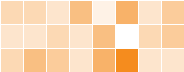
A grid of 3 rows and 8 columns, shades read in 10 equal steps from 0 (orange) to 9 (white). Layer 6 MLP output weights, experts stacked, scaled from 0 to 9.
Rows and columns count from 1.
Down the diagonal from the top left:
6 7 5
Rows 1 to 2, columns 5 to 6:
8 3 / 4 9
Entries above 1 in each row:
8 8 7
